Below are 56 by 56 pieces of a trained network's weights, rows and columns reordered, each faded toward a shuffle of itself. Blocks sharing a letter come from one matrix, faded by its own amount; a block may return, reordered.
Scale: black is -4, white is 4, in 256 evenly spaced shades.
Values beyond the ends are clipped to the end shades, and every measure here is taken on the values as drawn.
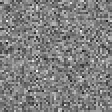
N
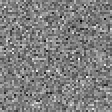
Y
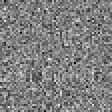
N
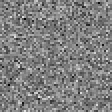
Y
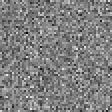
N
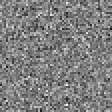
N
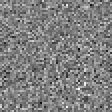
N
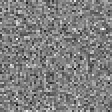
N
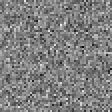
N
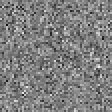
N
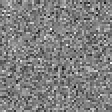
Y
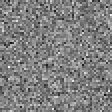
Y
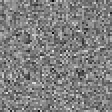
N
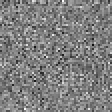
N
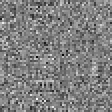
N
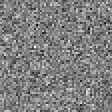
N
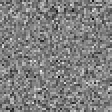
N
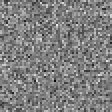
Y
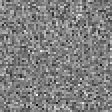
Y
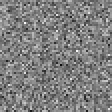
N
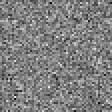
Y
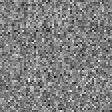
Y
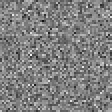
Y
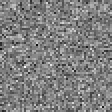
Y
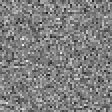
Y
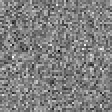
N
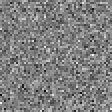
N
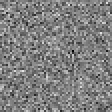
N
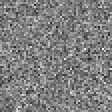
Y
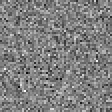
Y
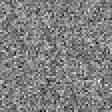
Y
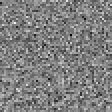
Y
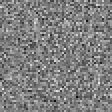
Y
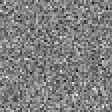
N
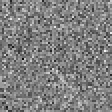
Y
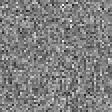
N
